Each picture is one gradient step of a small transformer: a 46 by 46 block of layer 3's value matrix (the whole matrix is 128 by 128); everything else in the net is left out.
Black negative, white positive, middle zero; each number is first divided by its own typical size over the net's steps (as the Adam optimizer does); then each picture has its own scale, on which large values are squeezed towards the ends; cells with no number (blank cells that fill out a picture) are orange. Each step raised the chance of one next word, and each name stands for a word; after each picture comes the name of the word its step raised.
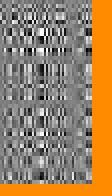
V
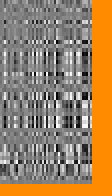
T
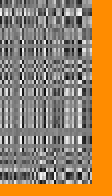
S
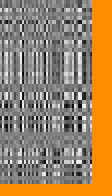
T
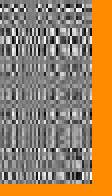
V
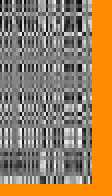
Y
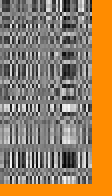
Y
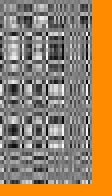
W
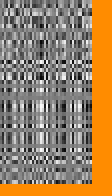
S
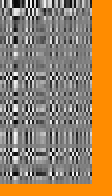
S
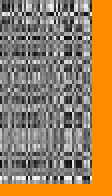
Y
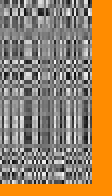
S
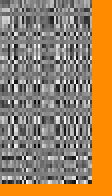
W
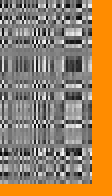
V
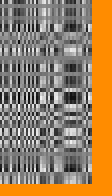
Y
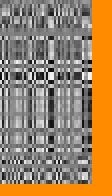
S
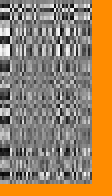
V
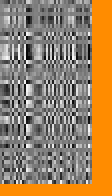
W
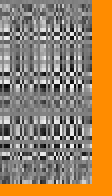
W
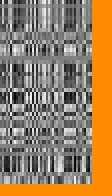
Y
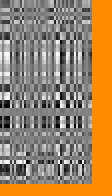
T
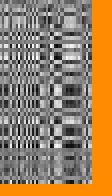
W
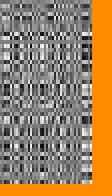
W
